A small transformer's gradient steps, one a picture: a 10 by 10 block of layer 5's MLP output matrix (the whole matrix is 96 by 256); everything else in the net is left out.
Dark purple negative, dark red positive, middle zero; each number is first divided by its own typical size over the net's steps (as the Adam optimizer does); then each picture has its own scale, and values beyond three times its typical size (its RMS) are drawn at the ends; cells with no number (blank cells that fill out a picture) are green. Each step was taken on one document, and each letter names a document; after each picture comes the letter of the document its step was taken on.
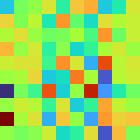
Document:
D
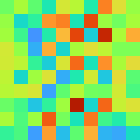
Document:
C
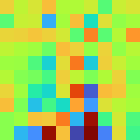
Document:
C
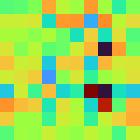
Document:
D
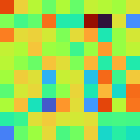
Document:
D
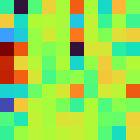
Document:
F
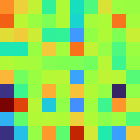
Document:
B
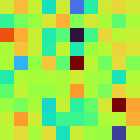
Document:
B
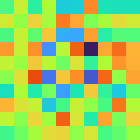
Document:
D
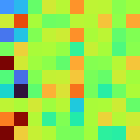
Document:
F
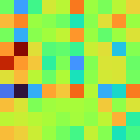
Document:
F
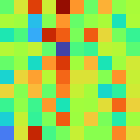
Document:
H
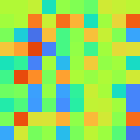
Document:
H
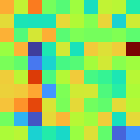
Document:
H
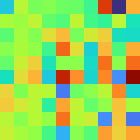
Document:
D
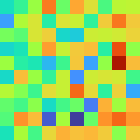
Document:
C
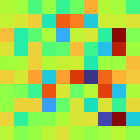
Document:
D
